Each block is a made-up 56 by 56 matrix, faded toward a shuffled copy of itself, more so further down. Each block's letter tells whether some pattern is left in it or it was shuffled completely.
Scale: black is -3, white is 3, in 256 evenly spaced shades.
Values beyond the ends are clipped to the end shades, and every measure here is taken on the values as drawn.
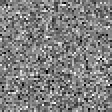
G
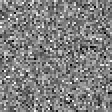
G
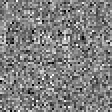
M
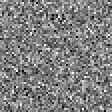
G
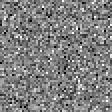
G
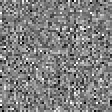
M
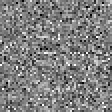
M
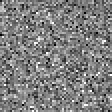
G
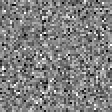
M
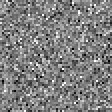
G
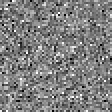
M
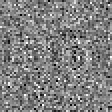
M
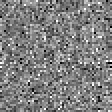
M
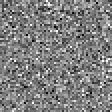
G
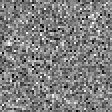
M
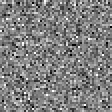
M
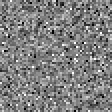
G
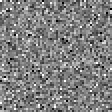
G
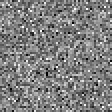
G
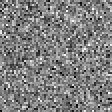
G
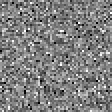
M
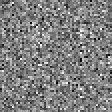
M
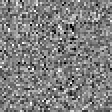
M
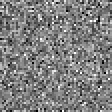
M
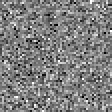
G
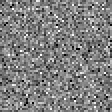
G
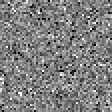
M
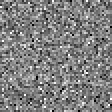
G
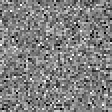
M
